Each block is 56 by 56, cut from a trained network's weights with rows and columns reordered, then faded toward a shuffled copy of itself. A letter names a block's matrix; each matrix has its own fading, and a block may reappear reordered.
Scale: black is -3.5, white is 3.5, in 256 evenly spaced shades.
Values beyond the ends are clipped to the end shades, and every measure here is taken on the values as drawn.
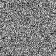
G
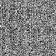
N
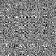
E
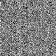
N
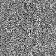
N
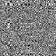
E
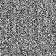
N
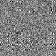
E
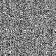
N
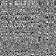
E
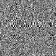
E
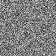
G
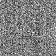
N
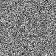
G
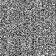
N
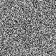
G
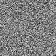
G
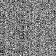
N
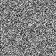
G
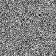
G
